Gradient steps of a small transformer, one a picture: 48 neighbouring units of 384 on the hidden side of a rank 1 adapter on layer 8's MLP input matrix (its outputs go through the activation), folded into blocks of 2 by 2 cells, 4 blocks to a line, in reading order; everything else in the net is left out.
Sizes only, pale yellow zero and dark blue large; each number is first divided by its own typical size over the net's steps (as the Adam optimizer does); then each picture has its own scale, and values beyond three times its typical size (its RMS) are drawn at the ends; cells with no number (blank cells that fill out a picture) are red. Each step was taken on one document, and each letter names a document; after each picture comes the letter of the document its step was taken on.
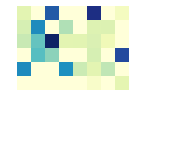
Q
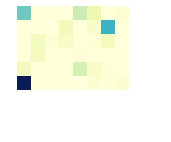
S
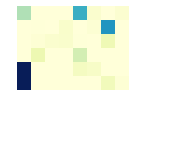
S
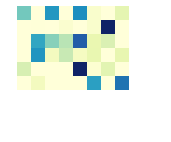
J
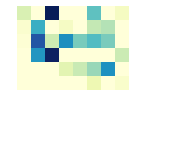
Q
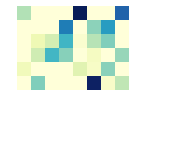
J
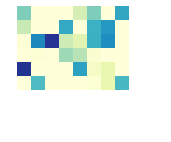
J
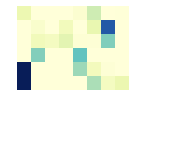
S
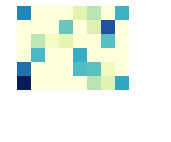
S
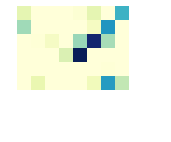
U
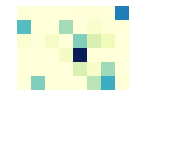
U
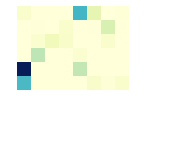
S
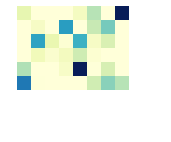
J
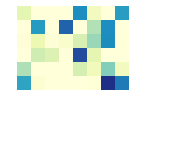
J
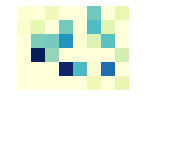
Q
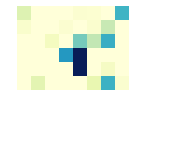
U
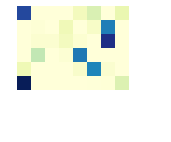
S
